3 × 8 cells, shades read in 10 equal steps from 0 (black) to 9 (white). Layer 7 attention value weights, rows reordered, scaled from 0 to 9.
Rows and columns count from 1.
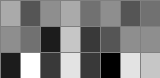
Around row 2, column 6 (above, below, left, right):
5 0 2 5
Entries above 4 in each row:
4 4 4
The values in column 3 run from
1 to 5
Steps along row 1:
down up up down up down up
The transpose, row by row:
6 5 1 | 3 4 9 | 5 1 2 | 6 7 8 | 4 2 2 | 5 3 0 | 3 5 8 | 4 5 7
